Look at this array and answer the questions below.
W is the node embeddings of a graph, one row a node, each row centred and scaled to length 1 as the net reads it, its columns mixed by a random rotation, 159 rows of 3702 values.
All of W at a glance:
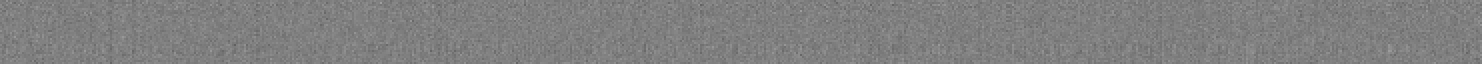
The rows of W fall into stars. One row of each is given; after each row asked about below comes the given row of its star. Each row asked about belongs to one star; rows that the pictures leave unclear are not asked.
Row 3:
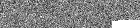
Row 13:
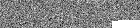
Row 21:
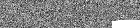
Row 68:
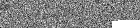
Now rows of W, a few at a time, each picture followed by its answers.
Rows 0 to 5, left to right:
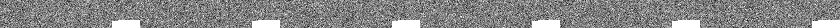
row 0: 13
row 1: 21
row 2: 68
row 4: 13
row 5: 3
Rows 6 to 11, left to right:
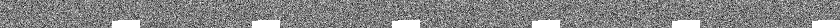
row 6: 3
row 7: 21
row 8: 3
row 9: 3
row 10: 21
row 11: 13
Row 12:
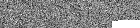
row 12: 13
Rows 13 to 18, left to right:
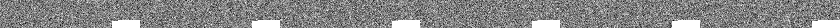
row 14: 13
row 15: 21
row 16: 21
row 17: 68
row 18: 68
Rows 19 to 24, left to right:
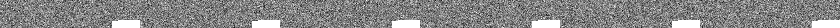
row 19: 68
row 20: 68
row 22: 3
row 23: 68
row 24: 3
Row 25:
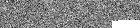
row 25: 13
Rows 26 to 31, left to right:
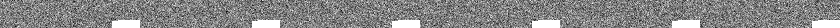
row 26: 21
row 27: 68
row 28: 13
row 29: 13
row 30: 21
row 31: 13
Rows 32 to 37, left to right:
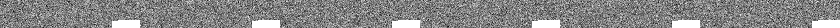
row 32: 3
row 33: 13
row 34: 13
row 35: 68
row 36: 68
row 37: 3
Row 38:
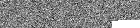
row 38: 3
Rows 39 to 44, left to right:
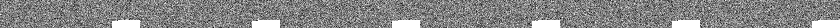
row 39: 13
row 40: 68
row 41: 13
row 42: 21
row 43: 21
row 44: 3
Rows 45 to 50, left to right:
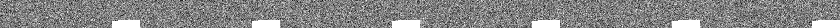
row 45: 3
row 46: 21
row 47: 21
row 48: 68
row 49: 3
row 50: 21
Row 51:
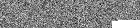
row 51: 21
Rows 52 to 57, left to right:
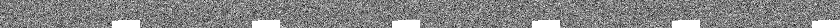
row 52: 21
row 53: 68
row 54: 68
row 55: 3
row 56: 21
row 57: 3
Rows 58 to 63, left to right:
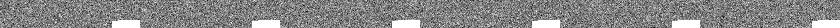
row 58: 68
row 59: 13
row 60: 21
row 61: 3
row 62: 68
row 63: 13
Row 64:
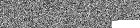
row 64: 3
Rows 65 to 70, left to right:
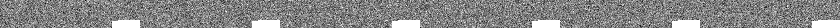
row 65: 13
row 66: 21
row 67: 3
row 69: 68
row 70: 3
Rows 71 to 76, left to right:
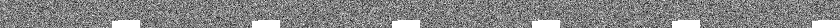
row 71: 13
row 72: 3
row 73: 68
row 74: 68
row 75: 68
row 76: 13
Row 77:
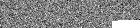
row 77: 13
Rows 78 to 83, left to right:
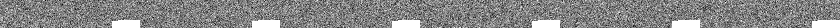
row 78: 21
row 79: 13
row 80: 13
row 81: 68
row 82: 3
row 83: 68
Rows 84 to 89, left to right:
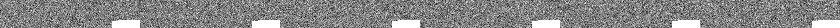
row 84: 21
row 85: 3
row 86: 68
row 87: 13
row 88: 68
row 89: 21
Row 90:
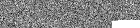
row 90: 21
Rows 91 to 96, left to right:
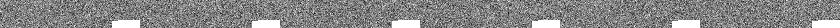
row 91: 68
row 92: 68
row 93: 21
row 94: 13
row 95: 68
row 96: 13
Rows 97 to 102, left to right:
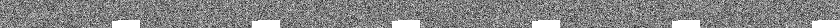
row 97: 3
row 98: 3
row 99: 21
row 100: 68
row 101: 3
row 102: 21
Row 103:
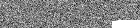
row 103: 21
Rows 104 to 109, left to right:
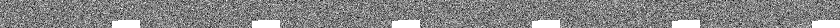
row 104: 68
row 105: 21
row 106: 3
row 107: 3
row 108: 68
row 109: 13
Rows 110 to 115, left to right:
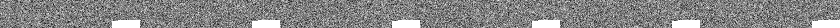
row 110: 3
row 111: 13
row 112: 13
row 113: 13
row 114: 13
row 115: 3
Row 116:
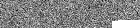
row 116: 21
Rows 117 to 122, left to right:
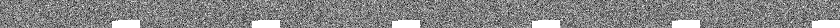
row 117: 21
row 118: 21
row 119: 13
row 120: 13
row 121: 21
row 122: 13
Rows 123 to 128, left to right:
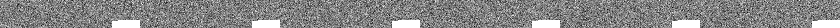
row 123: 68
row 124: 3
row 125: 13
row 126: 13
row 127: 13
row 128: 3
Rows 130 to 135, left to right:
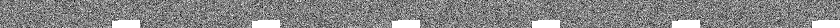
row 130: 13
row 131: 13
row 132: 13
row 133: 13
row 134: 3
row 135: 13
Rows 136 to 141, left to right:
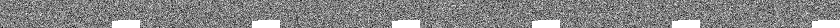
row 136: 3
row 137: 3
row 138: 3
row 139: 68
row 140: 3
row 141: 68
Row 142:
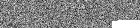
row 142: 21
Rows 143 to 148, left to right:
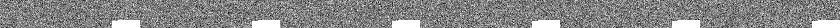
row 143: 21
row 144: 13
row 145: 21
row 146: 3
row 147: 13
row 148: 68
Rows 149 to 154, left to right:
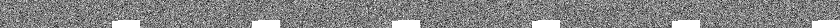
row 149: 13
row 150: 21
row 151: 13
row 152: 13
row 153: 68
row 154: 3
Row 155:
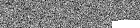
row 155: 13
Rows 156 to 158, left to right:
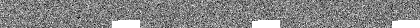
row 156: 3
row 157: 68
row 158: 21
